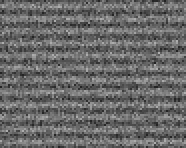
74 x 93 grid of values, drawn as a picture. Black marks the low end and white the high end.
Slope: none. Stripes: horizontal, repeating 12 times. Histogram: bell-shaped. Seam: none. Average level on the scale: 40%.
